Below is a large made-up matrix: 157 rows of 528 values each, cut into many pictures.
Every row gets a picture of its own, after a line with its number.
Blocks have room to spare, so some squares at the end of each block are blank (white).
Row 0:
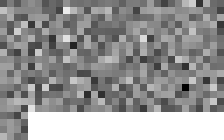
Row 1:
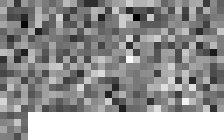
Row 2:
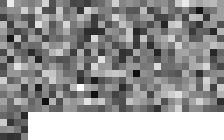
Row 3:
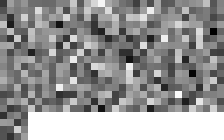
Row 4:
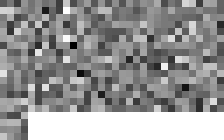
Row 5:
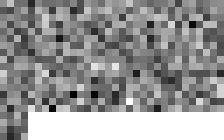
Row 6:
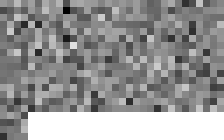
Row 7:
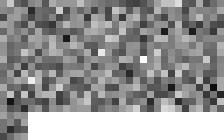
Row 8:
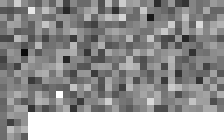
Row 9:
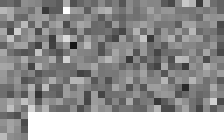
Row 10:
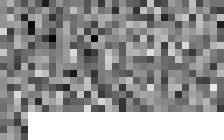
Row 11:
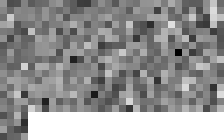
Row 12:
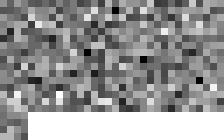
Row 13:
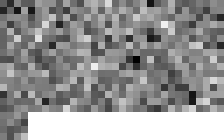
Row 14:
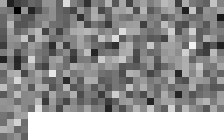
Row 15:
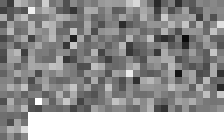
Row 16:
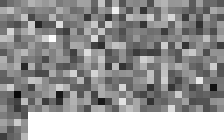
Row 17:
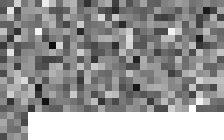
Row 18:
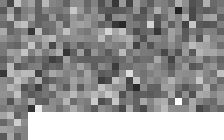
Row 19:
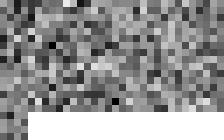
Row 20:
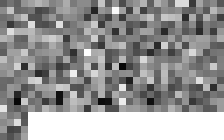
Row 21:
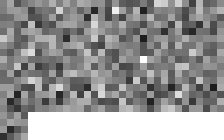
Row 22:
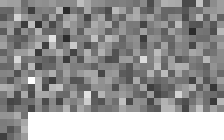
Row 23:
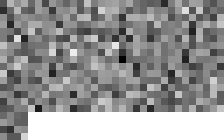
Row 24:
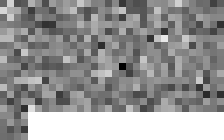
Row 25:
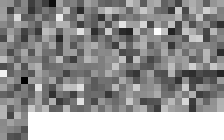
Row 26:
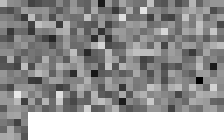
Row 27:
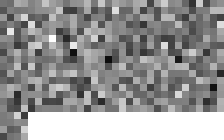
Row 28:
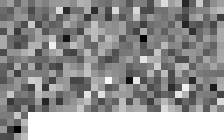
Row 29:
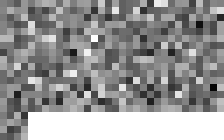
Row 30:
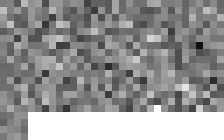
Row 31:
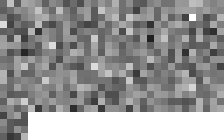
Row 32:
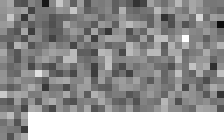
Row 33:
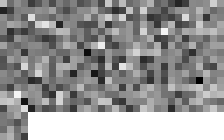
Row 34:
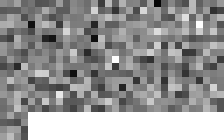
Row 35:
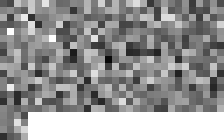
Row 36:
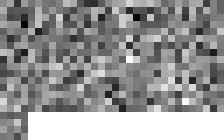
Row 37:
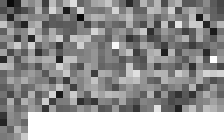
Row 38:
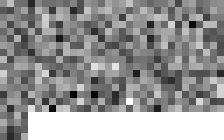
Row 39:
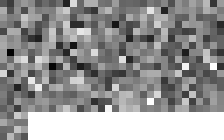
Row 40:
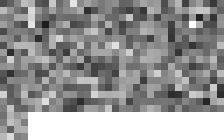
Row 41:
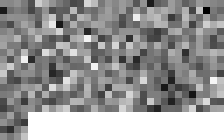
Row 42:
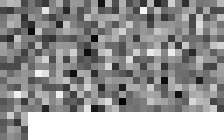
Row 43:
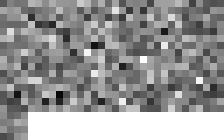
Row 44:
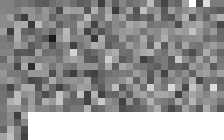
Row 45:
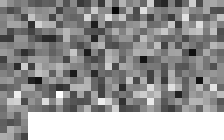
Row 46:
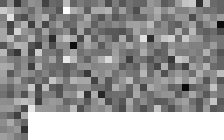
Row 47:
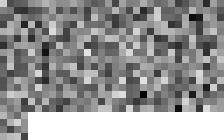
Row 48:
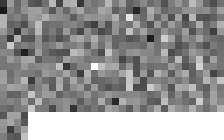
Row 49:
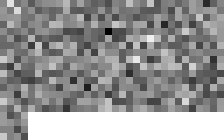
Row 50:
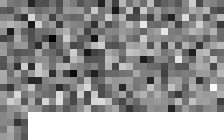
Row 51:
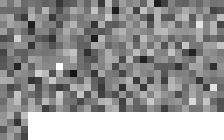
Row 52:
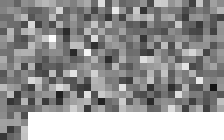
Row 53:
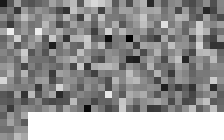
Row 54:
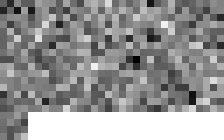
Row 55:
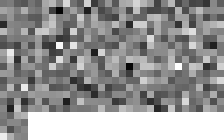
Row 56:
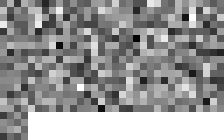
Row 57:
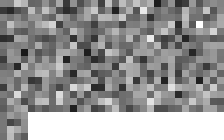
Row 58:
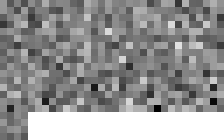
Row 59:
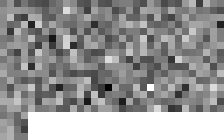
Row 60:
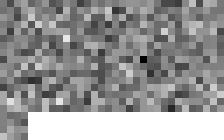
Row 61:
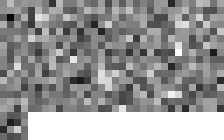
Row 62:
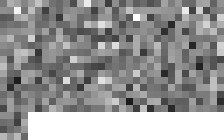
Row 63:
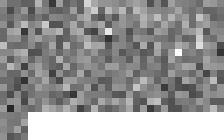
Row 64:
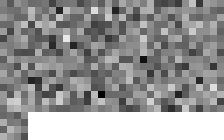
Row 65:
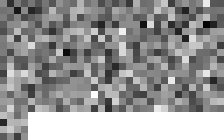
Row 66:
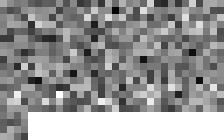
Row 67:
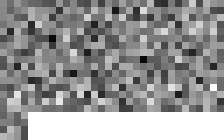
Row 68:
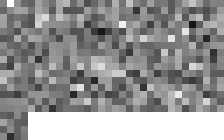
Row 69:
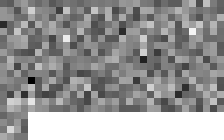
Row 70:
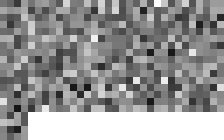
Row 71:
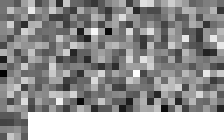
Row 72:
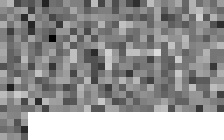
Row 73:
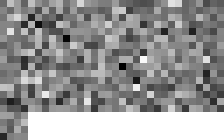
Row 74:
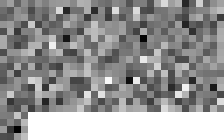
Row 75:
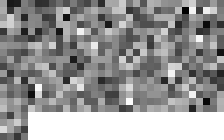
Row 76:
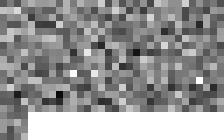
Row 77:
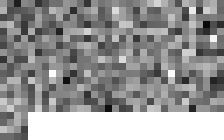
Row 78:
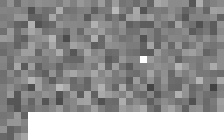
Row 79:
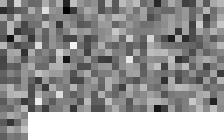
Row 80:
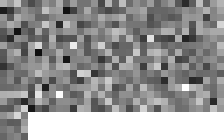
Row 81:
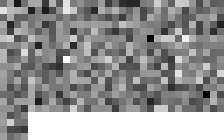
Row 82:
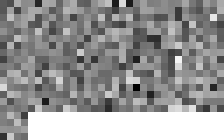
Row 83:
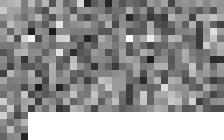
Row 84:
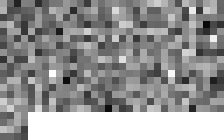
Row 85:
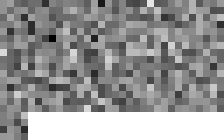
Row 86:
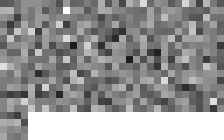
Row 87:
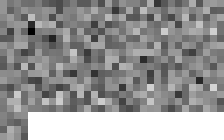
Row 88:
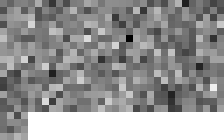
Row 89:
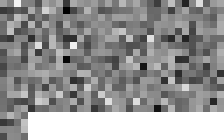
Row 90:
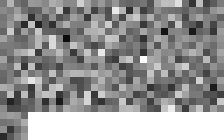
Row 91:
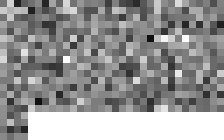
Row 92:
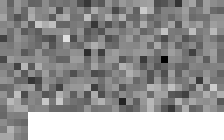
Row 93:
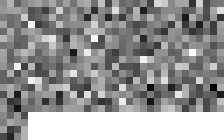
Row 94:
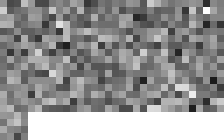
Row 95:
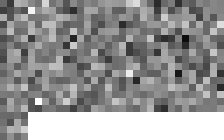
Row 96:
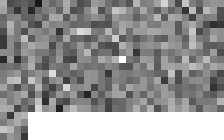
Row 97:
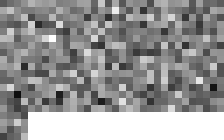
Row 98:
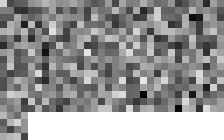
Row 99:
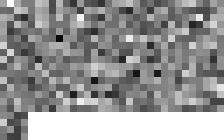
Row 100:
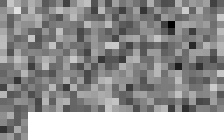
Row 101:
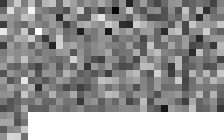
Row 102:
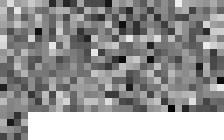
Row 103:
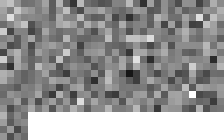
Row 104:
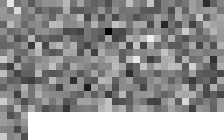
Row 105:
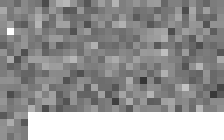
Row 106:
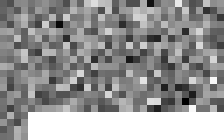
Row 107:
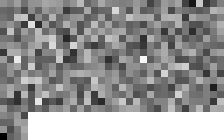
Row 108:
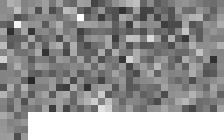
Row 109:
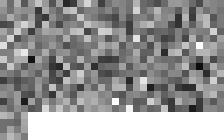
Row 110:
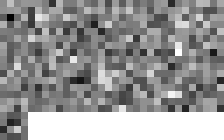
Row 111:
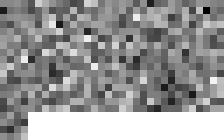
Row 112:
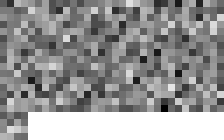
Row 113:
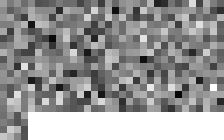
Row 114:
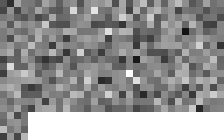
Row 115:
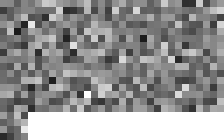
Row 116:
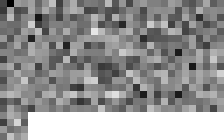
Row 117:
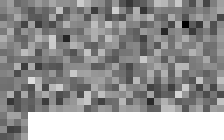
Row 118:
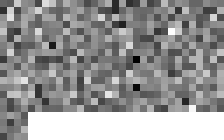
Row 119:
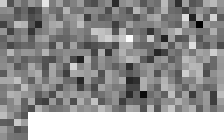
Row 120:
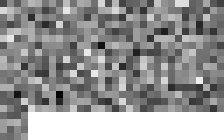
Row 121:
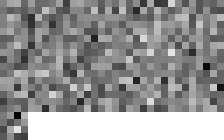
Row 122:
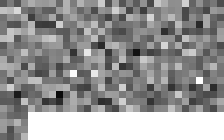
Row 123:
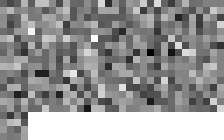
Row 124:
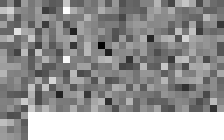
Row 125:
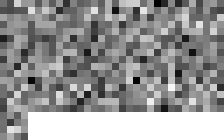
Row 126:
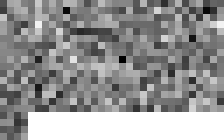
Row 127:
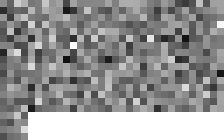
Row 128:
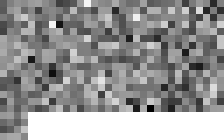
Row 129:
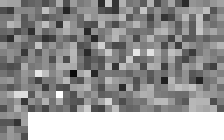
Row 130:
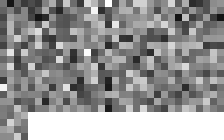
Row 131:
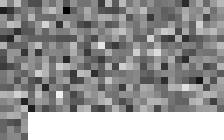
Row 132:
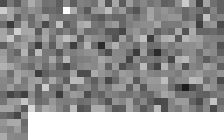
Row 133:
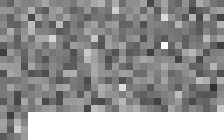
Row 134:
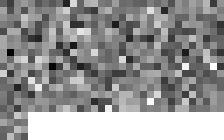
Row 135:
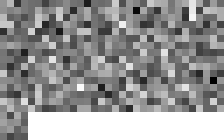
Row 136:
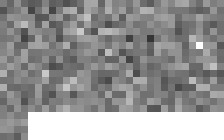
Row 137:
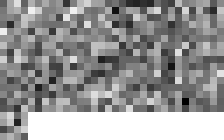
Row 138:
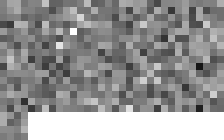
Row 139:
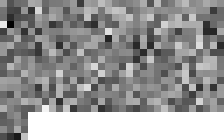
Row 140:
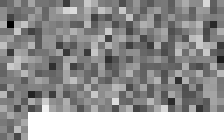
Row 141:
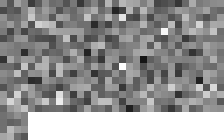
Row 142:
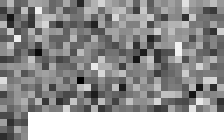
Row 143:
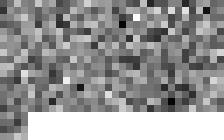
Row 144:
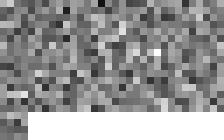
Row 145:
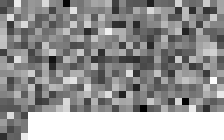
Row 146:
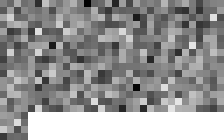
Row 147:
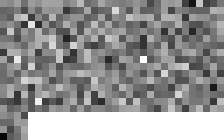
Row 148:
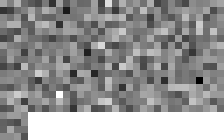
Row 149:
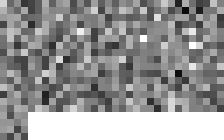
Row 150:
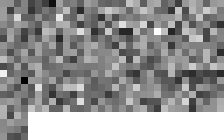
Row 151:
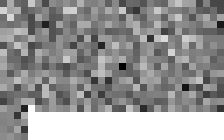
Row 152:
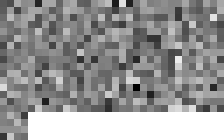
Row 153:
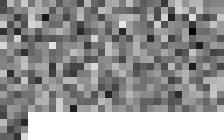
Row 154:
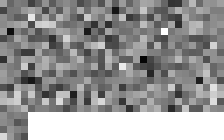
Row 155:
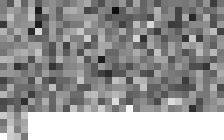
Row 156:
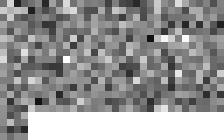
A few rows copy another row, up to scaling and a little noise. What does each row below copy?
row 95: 15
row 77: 84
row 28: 74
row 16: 97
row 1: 36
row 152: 82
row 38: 5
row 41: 111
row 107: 147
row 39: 134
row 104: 49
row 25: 150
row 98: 47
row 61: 110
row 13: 54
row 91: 156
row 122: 76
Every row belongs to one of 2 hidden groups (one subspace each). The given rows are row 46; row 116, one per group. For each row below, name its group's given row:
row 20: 46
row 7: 46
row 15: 46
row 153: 116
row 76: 46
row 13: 116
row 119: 116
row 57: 46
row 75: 116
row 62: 116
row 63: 116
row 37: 116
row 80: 46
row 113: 46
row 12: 46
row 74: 46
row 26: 46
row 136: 116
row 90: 46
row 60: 46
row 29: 46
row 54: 116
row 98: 116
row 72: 46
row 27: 46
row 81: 46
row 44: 46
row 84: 116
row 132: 46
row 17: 116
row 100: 116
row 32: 46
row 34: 46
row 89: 46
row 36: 116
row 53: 116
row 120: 46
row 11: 116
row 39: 116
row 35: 46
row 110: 116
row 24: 46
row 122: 46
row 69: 46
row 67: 46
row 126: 116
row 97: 46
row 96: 116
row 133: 46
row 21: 46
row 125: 46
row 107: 46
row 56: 116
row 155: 116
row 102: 116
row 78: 46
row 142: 116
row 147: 46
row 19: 116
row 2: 116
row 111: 116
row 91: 46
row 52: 46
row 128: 116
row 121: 46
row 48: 116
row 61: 116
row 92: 46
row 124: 46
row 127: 46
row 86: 46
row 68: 116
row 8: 46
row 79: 46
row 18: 116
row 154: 46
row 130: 116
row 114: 116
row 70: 46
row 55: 116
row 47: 116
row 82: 116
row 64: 46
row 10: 46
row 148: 46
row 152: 116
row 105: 116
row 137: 116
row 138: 116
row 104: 116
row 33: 46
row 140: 116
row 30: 116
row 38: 116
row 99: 116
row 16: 46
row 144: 46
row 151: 46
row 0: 46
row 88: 116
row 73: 46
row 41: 116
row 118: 116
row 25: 116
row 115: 46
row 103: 116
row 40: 116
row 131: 46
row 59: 46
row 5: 116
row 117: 46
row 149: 116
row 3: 116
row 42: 46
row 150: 116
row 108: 116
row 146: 116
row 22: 46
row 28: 46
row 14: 116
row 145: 116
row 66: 46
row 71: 116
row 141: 46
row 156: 46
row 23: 116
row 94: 116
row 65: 116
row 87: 46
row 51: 46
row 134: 116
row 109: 116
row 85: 46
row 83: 116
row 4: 46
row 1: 116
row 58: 116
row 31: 116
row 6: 46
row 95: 46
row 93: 46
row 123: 46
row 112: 46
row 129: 46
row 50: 46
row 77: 116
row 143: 116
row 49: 116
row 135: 116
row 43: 46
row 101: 116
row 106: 116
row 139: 116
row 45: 46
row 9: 46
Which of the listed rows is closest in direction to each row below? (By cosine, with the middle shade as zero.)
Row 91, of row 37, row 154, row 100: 100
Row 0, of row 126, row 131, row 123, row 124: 124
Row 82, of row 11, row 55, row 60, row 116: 116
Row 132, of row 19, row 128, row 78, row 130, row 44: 44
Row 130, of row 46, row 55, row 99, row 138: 55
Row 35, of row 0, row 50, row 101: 101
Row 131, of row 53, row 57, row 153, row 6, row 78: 57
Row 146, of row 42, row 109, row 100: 42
